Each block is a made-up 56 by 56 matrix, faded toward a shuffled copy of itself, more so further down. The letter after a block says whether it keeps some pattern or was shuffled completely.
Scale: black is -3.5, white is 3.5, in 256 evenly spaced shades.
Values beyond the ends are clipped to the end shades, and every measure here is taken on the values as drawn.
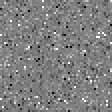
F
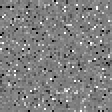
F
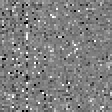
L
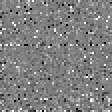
L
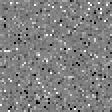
F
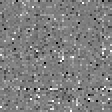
L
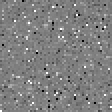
F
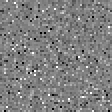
F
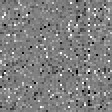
L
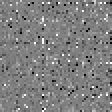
L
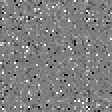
L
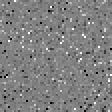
F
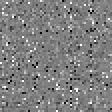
L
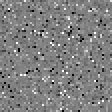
F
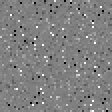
F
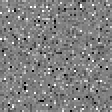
F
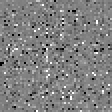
L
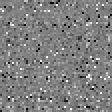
L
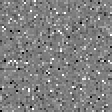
F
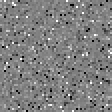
F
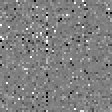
L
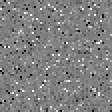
F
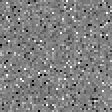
F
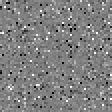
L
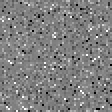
F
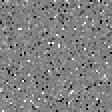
F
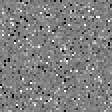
F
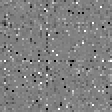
L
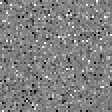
F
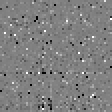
L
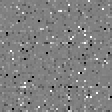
L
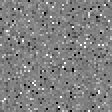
F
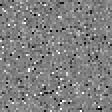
F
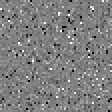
F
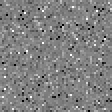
F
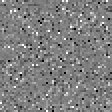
F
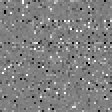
L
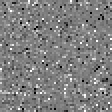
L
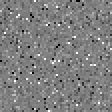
F
